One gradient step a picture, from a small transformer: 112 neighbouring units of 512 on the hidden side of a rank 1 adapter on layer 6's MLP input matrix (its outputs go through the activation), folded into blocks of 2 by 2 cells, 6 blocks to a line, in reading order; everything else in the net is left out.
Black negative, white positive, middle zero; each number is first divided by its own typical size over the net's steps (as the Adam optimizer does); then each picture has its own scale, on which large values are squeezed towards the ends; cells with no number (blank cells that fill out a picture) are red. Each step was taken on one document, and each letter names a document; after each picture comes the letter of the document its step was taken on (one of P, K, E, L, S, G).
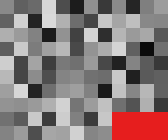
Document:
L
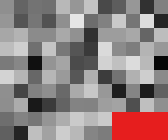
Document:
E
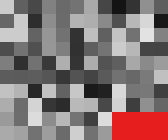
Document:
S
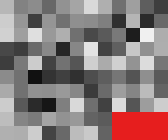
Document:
S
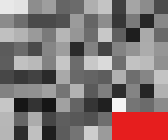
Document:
S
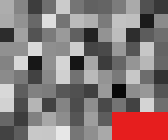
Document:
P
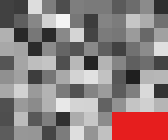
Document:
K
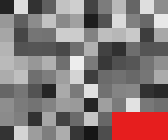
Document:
K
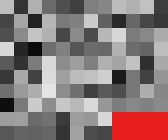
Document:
K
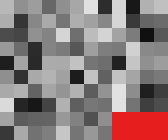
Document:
P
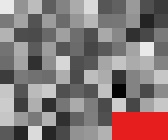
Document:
P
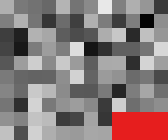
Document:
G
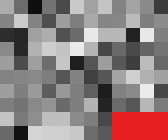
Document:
G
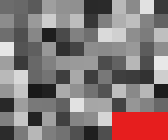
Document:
K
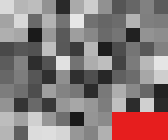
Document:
S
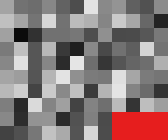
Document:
P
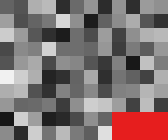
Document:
L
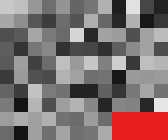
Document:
S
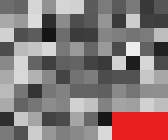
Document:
L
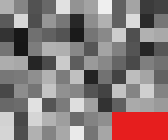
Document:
G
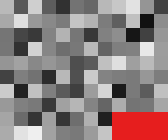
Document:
E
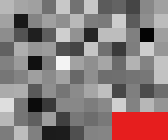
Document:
P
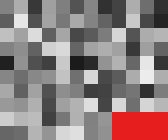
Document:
L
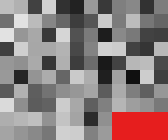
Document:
L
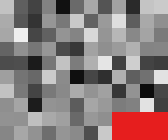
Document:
P
